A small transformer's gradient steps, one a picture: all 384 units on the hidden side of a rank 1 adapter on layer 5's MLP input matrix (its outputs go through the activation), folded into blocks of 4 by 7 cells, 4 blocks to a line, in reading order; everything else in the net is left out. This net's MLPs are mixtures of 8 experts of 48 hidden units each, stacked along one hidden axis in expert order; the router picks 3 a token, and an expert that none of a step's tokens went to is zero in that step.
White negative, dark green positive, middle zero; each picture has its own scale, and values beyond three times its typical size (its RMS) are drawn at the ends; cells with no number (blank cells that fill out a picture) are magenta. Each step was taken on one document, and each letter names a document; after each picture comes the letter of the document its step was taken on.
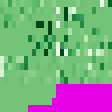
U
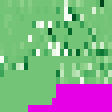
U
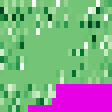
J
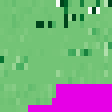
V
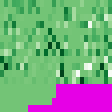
U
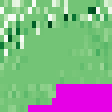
J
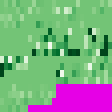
U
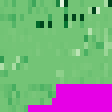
V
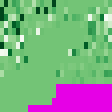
J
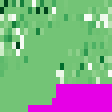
J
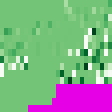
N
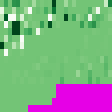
J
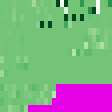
V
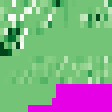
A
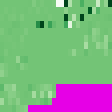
V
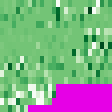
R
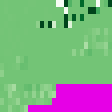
V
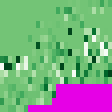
R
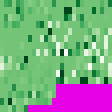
U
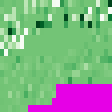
A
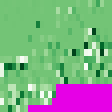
R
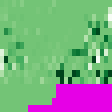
N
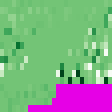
N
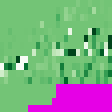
R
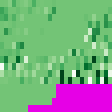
N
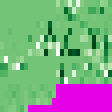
U
